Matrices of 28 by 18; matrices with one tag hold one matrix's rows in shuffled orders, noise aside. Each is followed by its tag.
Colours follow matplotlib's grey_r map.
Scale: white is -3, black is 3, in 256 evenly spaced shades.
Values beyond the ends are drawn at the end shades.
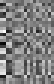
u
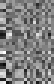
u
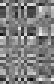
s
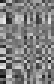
u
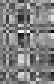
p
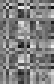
p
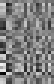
u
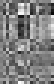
p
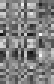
s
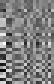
u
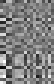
u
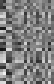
u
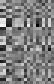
u
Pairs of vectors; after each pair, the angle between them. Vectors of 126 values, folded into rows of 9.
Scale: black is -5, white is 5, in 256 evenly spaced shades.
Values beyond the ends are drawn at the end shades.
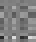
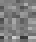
nearly parallel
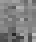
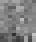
nearly parallel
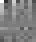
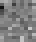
partly opposed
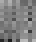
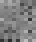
nearly parallel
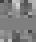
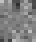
nearly opposite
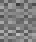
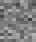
partly aligned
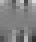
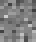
partly opposed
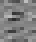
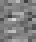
nearly opposite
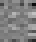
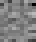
nearly parallel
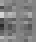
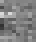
nearly parallel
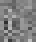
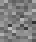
orthogonal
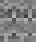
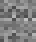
nearly parallel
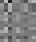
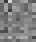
nearly opposite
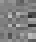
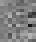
nearly parallel
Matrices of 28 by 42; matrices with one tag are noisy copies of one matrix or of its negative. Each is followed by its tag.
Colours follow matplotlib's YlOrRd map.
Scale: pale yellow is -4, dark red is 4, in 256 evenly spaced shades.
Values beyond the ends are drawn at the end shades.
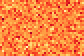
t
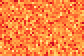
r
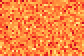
r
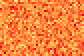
r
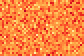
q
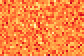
q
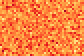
t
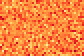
t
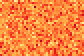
r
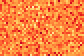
q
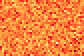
t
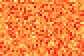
r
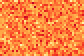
r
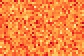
r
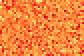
t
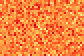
q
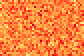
r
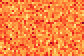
r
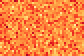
r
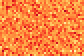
t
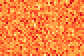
q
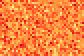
r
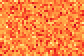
r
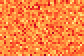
q
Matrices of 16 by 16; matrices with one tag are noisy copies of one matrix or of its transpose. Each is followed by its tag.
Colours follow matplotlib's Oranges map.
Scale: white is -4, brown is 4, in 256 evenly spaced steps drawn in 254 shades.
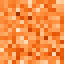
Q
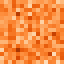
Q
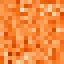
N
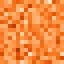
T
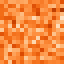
N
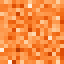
Q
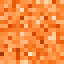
T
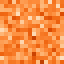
Q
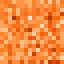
Q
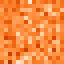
N
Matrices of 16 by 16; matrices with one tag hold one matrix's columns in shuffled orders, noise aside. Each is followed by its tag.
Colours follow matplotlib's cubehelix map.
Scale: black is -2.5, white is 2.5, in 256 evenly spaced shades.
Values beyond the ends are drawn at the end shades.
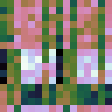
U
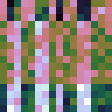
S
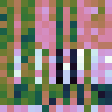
U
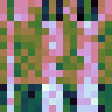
S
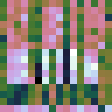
U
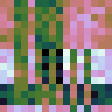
U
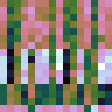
U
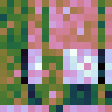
U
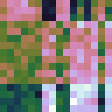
S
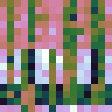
U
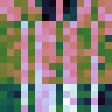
S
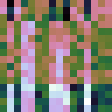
S
